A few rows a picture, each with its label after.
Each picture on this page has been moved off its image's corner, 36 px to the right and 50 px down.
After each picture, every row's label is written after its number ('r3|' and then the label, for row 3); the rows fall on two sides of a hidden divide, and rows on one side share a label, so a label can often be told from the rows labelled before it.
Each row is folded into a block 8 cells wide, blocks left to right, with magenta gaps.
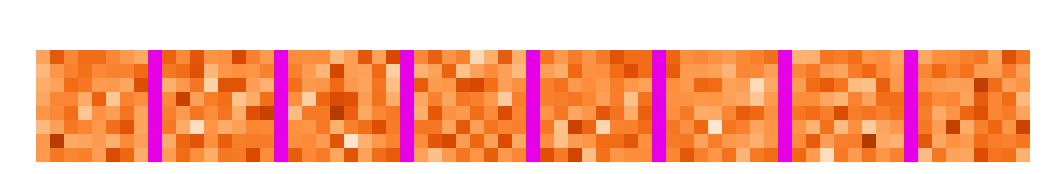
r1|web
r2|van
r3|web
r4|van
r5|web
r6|web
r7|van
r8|web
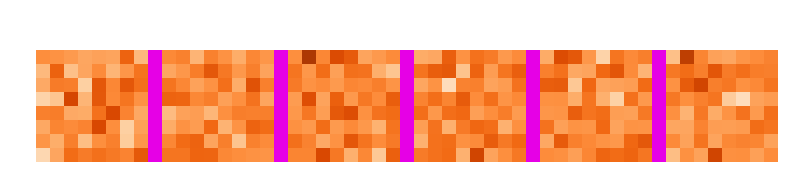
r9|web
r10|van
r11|van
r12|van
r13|van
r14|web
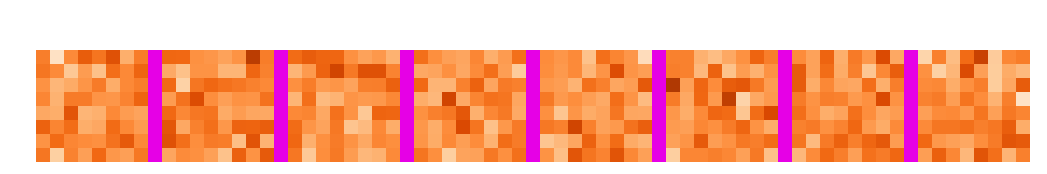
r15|web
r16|web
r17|van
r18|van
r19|web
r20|web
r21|web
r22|web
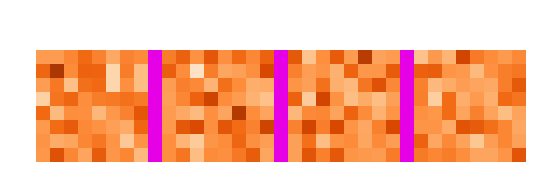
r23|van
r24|web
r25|web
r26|web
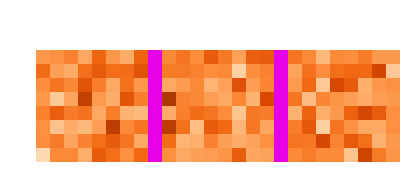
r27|web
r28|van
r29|van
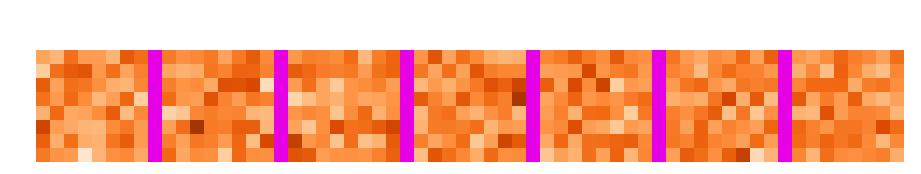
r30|web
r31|web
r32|web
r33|van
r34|web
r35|web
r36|web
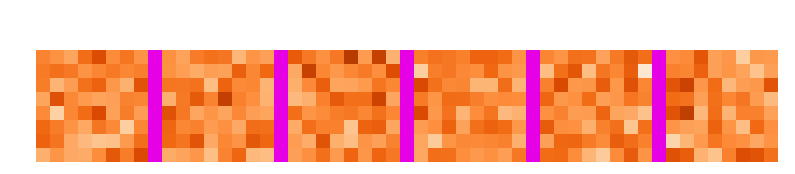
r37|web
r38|web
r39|web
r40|web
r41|van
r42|van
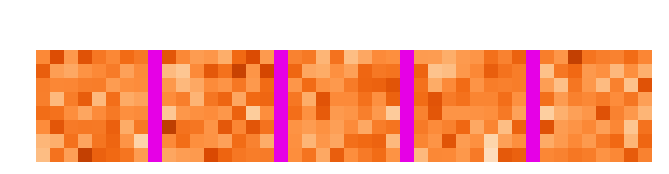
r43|web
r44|web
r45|web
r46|web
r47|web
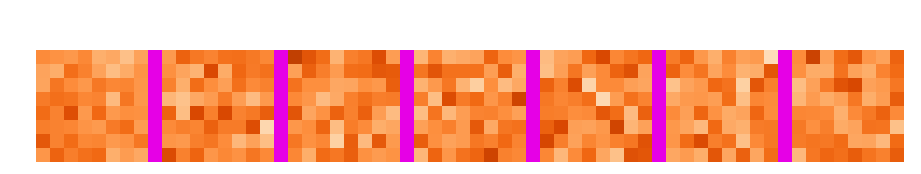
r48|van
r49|web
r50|web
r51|web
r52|web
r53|van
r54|web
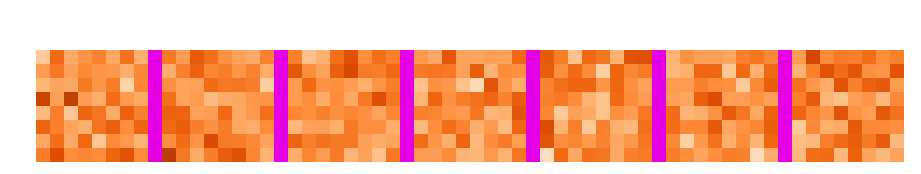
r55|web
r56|van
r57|web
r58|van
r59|web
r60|web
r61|van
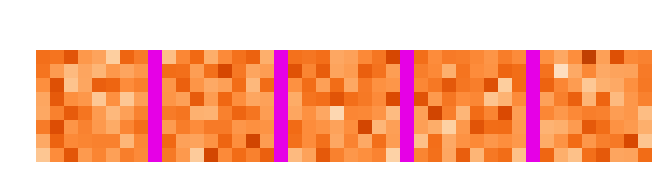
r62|van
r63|web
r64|web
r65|web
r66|web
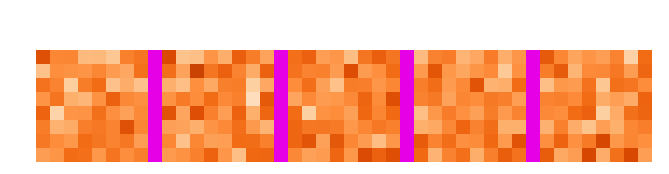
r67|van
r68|web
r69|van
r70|van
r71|van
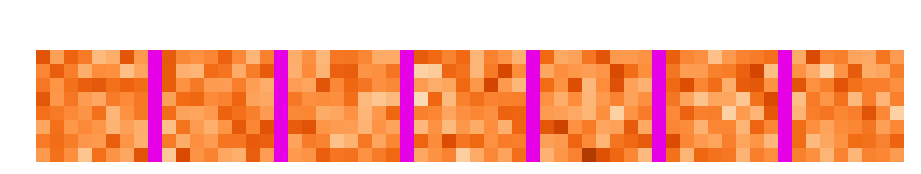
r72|van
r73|web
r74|web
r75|van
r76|web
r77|van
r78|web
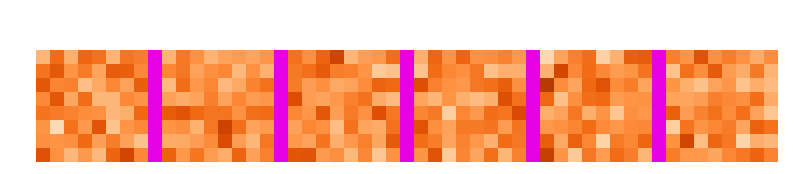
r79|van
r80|van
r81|van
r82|van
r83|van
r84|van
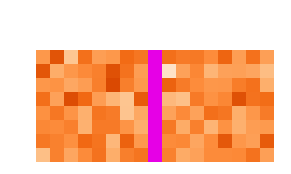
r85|web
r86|van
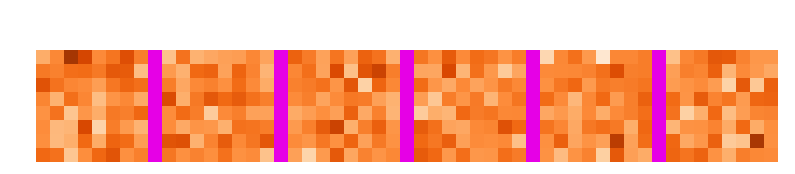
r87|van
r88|web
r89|web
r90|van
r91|van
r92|web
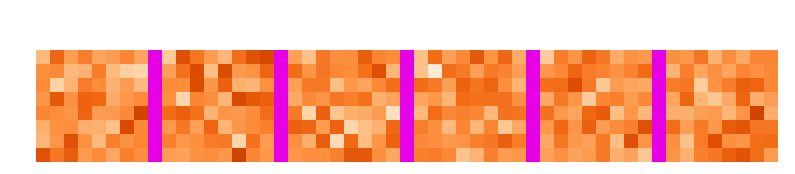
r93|van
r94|van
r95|web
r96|van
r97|web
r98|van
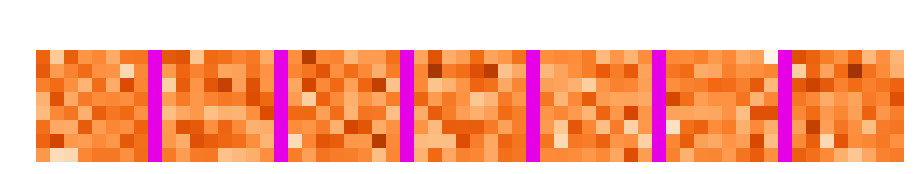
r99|van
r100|van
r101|van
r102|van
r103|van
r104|van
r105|van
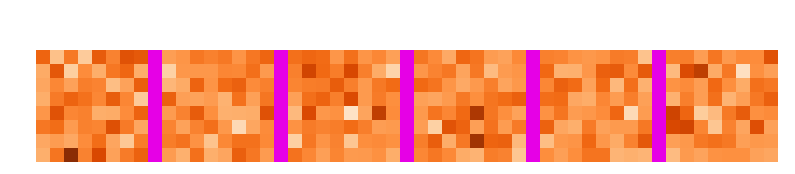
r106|web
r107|van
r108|van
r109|van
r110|web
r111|van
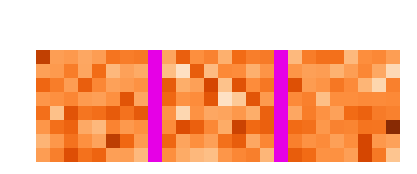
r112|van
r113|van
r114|van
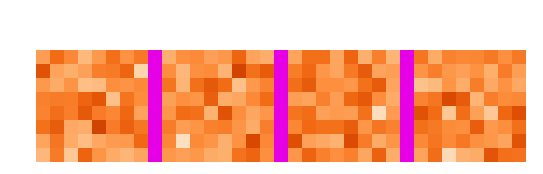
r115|web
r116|web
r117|web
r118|van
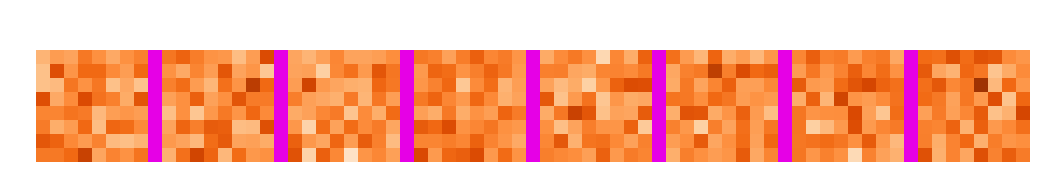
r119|web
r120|van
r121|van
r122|web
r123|van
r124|web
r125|van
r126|van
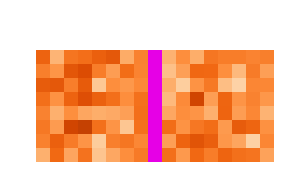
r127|web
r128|web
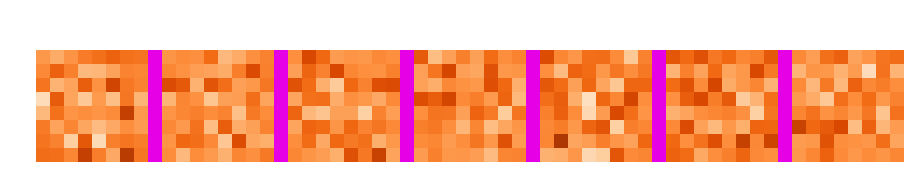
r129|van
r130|van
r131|van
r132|web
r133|van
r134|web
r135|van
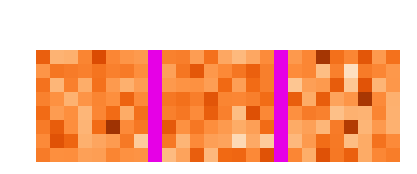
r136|web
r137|van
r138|web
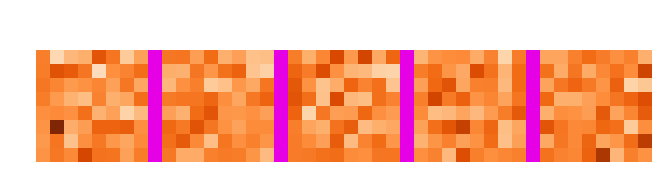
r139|web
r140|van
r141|van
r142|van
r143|web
